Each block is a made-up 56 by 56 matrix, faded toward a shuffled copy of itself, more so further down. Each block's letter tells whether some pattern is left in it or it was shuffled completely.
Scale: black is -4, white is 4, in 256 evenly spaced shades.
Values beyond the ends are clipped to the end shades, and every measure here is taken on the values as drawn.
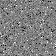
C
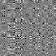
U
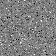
C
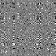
U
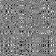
U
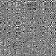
U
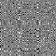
U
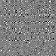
U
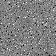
C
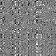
U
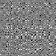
U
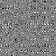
U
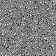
C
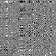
U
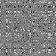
U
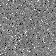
C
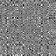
U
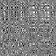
U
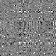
U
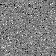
C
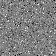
C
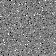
C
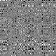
U
